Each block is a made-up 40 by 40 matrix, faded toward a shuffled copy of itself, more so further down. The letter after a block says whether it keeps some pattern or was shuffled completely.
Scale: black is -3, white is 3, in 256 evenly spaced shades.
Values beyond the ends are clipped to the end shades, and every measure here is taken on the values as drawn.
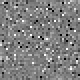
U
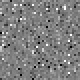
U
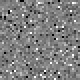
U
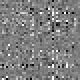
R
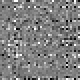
R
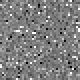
U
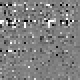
R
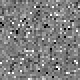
U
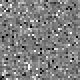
U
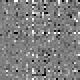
R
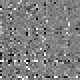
R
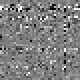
R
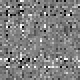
R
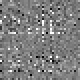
R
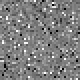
U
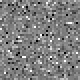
U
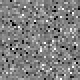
U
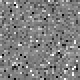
U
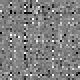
R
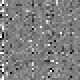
R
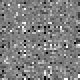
R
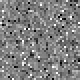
U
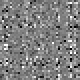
R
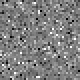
U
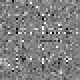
R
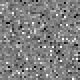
U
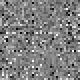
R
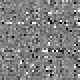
R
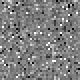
U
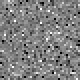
U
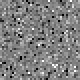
U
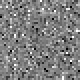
U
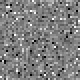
U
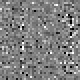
R
